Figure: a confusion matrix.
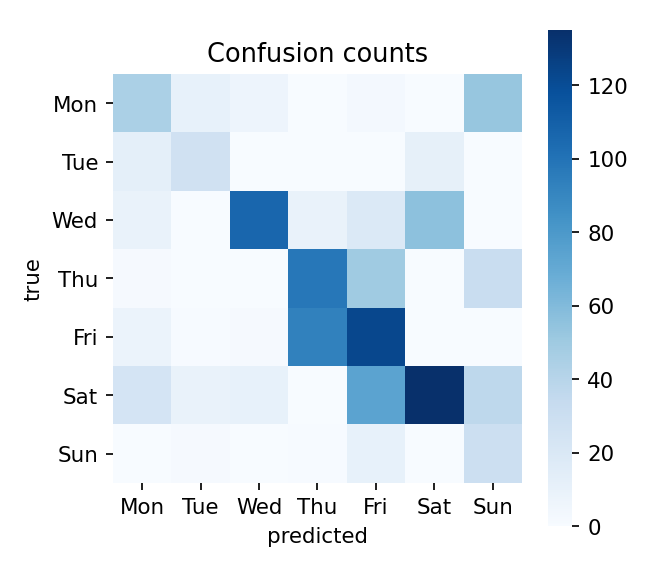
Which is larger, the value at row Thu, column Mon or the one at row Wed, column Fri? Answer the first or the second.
the second
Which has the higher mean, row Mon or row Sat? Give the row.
Sat
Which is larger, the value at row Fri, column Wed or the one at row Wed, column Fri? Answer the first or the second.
the second
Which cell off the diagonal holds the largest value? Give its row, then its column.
Fri, Thu
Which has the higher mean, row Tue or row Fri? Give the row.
Fri
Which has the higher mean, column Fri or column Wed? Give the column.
Fri
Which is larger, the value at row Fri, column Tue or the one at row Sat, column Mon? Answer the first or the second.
the second
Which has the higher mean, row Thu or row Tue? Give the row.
Thu
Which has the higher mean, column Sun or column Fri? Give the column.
Fri
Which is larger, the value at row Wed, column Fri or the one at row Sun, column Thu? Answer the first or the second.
the first
